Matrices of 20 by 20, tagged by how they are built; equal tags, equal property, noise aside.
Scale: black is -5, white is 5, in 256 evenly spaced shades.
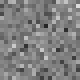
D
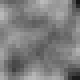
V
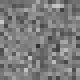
D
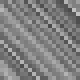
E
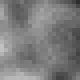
V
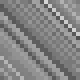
E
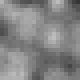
V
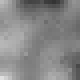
V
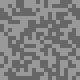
D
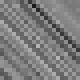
E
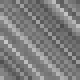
E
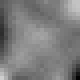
V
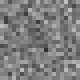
D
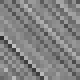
E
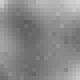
V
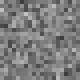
D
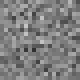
D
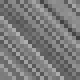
E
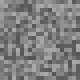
D
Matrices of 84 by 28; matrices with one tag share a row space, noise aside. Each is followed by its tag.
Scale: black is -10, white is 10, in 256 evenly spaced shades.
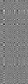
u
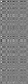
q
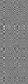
u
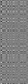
q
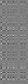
q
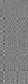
u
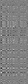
q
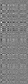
q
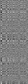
q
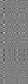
u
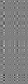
u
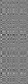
q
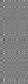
u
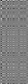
q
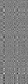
u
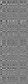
q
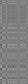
q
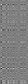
q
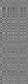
q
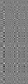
u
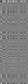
q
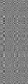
u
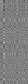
u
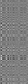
q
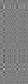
u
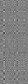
u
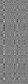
u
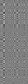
u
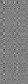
u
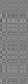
q
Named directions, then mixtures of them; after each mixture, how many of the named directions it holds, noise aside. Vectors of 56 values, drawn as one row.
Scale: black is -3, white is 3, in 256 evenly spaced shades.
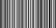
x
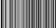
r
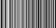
two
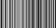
two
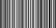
one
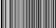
one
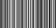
one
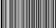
one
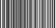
two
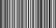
one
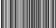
two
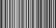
two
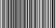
two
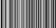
one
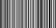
one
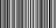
two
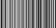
two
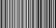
two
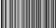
one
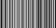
two
